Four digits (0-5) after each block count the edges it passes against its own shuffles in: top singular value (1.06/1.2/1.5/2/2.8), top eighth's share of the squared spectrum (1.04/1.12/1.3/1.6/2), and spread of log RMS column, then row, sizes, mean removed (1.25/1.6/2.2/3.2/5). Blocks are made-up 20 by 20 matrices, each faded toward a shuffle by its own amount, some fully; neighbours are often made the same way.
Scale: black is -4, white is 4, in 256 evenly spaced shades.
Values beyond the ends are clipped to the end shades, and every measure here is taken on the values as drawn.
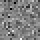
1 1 0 0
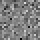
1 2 0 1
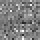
3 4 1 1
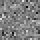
0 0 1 0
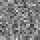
2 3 0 0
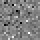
0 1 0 0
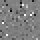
0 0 0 0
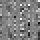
2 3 3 0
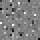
1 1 0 0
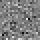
0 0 0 0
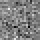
0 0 1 0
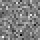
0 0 0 0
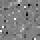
0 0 0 0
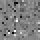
2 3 1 0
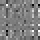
4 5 2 2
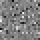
1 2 0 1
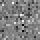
1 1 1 0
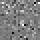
2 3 0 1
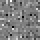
2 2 0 0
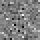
0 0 0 0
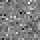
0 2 0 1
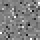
0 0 0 0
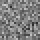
0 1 0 0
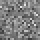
1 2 0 0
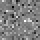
1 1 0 0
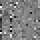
2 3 2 0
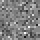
0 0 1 0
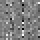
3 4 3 0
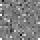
1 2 1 0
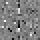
3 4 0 0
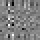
3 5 2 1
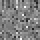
3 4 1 1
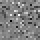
0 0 0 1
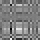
4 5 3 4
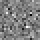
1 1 0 0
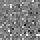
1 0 0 0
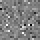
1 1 0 0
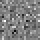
2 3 1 2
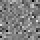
1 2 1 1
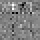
3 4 1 2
